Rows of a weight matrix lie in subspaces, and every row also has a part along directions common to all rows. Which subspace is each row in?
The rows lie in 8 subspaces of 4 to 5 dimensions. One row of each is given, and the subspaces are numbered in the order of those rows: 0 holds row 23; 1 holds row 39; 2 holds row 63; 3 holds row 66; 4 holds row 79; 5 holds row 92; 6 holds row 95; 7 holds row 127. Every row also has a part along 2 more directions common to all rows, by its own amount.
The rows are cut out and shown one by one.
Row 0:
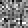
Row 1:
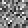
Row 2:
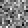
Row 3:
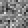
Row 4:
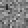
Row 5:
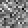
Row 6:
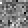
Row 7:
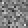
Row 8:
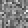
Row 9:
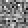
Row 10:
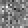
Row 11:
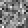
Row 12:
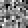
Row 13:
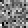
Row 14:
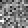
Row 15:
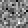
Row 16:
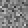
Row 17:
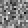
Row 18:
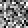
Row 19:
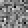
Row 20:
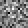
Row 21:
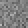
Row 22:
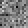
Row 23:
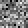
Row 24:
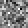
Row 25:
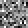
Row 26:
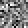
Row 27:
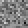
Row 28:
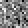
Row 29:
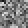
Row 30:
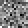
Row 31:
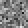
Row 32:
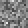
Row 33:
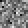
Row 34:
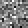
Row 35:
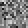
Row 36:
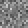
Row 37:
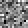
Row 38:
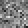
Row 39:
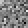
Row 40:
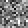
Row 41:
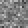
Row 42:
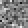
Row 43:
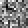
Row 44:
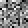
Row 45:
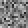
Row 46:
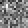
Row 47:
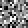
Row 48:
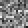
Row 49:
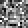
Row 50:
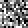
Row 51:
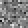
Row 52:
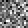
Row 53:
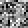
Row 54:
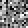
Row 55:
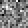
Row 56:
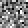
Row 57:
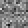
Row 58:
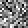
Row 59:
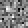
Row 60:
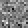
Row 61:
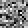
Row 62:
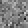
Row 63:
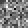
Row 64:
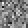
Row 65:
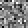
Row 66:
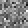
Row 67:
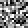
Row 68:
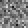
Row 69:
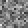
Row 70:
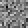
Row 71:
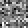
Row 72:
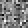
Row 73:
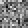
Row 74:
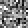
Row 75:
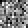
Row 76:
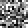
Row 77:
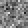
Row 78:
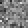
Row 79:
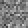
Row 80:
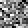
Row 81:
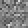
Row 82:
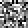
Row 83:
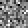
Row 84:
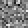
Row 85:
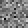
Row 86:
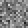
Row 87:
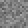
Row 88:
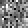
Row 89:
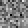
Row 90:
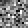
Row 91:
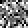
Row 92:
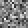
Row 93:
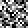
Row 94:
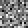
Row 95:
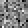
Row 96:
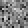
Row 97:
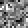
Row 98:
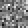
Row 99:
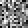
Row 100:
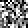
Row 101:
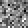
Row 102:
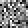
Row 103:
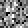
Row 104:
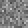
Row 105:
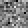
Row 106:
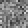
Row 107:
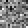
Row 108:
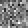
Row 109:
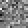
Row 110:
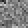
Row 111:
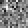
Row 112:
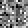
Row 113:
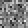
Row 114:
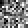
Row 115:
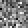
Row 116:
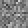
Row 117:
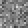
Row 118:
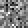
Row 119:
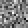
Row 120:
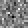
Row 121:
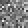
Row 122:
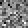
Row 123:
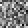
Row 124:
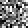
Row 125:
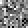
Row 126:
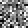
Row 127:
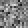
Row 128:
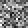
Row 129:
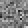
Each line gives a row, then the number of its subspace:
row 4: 4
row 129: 3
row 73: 6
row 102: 6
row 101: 1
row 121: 1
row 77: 7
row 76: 1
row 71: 4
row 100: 5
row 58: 2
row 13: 4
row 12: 1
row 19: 1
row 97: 7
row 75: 5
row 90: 7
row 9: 6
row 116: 4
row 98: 1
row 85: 0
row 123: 3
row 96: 0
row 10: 0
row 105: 0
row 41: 0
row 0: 6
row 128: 2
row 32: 1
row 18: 3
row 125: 1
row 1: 4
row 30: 5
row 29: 5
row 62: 0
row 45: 5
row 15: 6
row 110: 5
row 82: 6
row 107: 2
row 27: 1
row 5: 2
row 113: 6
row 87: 5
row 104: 3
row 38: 3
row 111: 6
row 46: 3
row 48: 3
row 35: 5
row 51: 0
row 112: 2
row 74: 6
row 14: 2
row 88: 0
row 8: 4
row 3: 3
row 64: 5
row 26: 7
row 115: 0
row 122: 1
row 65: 6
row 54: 2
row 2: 3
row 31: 0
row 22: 2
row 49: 0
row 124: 2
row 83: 4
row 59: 7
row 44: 7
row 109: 2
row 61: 3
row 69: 2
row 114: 1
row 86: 1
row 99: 6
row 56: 7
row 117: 2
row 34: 0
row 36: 3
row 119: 4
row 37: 6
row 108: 6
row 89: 5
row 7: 5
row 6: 0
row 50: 3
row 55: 6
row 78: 0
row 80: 7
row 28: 3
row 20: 7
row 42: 0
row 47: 4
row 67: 7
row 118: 7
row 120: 7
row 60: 1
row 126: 2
